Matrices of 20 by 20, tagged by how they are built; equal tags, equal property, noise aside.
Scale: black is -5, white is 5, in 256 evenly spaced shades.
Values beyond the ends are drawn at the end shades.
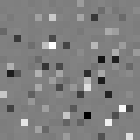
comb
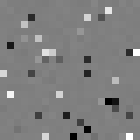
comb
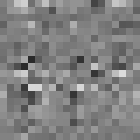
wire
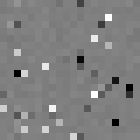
comb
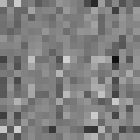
wire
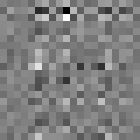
wire
